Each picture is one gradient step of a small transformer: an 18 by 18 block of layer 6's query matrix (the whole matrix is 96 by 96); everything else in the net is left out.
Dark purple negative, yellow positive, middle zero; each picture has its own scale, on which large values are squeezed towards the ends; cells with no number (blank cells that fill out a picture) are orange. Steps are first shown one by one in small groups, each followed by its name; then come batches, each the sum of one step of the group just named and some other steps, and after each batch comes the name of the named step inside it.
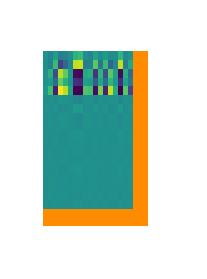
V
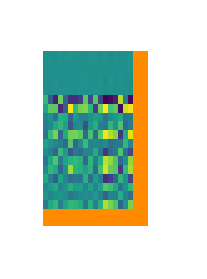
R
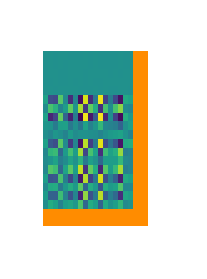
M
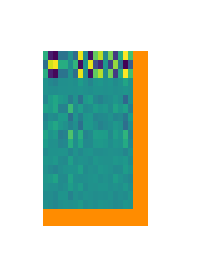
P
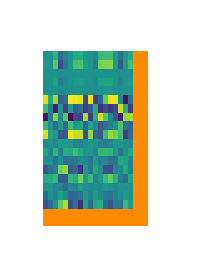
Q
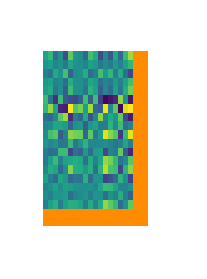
R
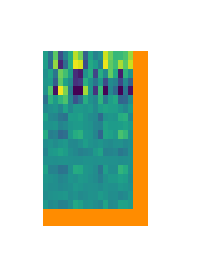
V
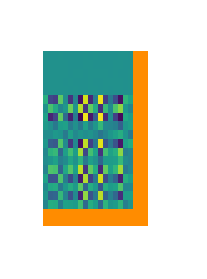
M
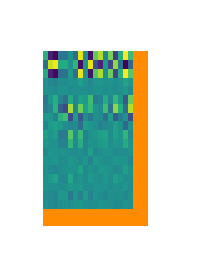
P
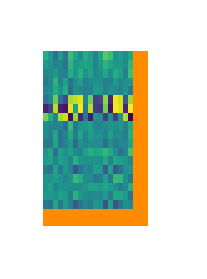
Q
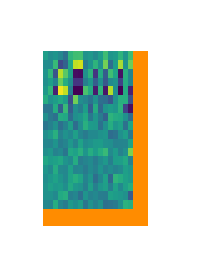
V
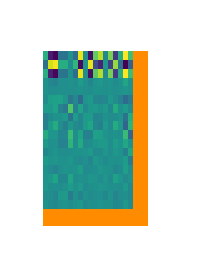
P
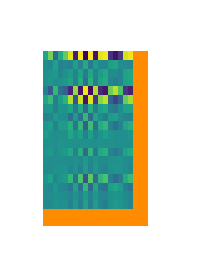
Q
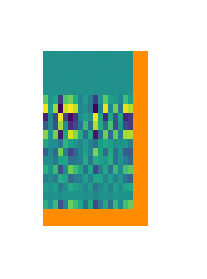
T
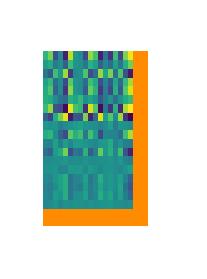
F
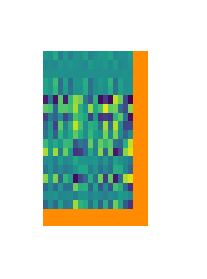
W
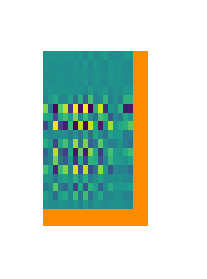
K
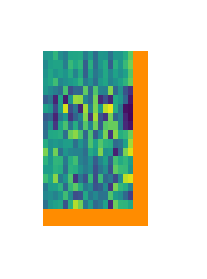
W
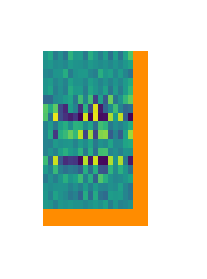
F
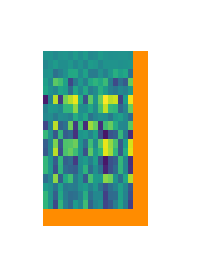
W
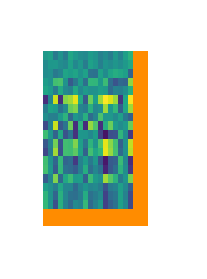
F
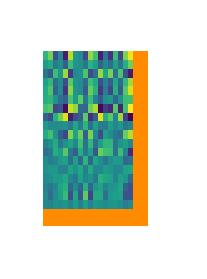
F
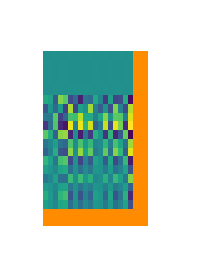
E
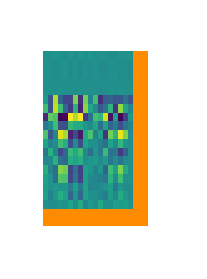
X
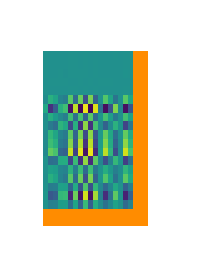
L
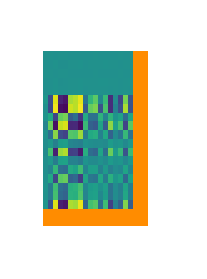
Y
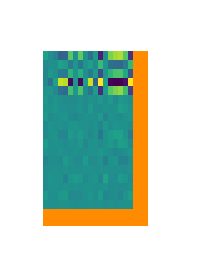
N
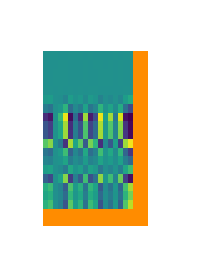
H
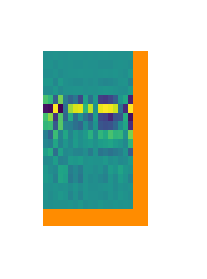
X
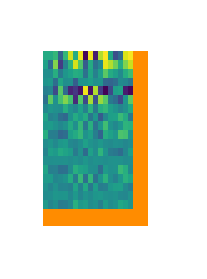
X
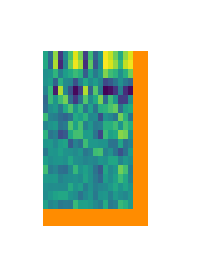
X
